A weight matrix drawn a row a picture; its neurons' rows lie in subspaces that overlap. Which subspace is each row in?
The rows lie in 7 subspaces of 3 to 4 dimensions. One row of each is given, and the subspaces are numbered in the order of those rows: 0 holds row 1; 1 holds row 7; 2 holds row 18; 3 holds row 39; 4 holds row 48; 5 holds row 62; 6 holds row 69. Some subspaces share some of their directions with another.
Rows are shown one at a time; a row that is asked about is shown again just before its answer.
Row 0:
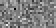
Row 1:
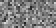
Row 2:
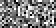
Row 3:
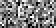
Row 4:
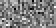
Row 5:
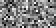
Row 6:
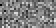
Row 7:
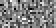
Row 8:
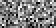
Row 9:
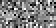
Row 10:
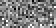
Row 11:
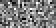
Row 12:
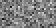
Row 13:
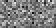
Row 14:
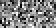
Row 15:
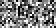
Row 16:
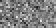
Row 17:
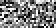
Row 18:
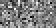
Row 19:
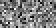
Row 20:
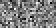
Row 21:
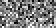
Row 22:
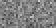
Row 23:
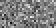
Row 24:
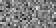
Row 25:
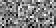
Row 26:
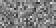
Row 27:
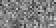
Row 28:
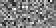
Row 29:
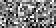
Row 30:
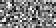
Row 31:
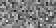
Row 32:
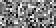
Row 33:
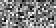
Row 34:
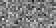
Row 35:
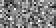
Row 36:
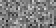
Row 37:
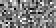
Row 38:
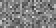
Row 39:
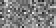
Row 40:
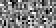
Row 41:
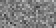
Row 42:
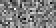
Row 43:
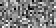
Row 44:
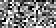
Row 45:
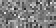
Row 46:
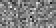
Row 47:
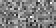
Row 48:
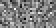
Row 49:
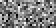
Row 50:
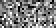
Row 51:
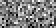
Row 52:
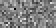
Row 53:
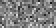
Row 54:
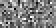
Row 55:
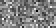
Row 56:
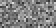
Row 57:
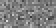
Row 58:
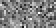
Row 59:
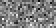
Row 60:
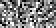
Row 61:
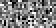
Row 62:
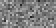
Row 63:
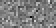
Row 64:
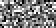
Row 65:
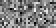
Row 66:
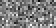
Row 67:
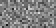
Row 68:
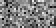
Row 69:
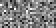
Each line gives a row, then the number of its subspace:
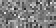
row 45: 4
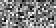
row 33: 5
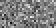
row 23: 0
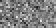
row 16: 0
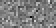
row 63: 3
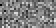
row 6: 6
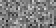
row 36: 4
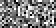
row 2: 2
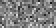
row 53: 5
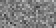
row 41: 0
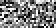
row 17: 0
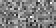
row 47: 4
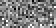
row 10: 1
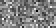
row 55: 3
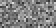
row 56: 0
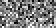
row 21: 3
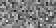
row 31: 5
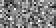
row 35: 3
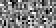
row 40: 1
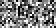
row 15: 2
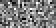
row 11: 6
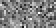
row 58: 4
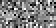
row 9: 4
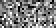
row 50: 5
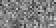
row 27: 4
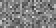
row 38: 6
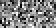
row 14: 6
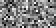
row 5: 3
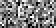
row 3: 2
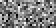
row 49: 0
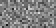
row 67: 3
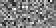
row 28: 3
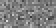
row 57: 5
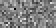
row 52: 1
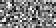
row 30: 0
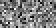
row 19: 6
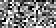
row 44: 0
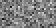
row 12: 6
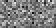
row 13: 3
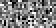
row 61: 1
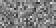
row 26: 1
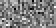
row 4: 6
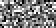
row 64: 5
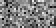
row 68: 3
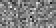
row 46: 6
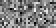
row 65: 1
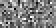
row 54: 2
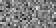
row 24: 0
